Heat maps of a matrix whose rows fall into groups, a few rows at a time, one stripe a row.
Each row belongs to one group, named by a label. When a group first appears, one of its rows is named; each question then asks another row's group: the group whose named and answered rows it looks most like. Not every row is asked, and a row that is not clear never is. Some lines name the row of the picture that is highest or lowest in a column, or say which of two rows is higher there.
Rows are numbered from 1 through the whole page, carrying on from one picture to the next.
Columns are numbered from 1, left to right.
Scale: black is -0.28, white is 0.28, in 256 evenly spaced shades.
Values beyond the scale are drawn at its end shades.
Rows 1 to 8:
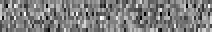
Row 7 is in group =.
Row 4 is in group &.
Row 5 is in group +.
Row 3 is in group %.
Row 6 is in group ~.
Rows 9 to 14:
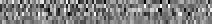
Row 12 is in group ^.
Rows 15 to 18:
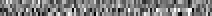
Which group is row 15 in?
^
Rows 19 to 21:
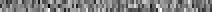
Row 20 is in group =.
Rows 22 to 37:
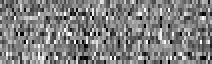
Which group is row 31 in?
%
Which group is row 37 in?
&
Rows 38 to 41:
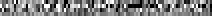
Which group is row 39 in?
%
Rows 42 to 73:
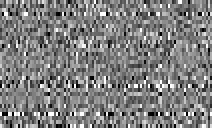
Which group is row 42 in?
^
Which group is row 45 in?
+
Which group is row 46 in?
^
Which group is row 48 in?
~
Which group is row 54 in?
+
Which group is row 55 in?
&
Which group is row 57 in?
&
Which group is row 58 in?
%
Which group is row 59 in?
=
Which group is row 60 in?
^
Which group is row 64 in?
%
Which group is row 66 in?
%
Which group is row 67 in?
%
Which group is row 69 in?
~
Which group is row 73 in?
~
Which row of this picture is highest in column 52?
45
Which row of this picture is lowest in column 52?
63
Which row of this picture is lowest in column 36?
45
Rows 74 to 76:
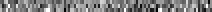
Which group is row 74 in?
+
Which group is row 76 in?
%
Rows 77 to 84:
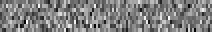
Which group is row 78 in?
^
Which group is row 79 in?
~
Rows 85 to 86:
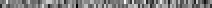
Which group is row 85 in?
%
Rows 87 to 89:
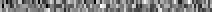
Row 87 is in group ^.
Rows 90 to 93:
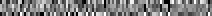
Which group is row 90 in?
+
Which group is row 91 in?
&
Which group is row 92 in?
&
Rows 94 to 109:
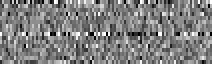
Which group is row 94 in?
~
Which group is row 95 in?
+
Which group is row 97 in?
=
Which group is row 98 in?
&
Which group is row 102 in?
%
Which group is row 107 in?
=
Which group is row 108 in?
~
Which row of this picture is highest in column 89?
103
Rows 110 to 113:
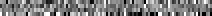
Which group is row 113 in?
%
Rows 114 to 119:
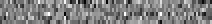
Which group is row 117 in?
%
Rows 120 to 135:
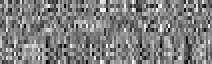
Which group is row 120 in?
+
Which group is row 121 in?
%
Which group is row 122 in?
+
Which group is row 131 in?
~
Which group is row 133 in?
~
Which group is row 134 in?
^
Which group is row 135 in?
+
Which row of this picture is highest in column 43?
125
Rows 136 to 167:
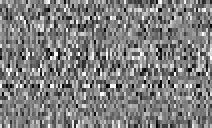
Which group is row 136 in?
%
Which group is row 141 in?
&
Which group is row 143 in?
&
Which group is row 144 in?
~
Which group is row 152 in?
=
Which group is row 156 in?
&
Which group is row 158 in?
=
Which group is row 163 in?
&
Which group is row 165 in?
%
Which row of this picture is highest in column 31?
157
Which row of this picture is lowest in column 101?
159
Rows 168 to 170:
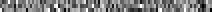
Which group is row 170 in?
%
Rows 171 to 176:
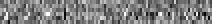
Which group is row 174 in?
%
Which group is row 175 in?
+
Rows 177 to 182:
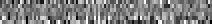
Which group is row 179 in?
^
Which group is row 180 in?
=
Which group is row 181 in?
=
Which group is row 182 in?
%
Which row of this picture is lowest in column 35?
182
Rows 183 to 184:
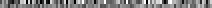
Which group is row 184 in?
=
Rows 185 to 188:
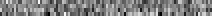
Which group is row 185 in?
^
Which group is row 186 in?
~
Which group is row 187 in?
~
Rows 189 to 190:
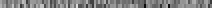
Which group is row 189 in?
%
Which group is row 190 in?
&
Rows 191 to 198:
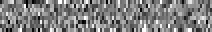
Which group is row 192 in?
&
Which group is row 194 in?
^
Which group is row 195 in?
~
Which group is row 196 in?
=
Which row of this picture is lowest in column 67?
198
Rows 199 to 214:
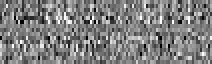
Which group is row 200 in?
%
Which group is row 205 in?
&
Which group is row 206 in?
=
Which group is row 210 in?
&
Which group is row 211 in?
&
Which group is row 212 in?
~
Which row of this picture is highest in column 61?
204
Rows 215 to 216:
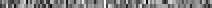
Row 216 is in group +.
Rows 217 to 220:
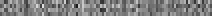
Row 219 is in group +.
